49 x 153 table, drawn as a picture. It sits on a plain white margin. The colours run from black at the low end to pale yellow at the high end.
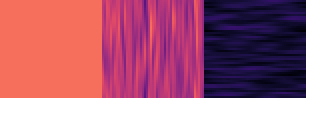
The table splits into one row of 3 panels. Panel 1,1: high, flat. Panel 1,2: middling, streaked downward. Panel 1,3: very low, streaked across, faint in contrast.
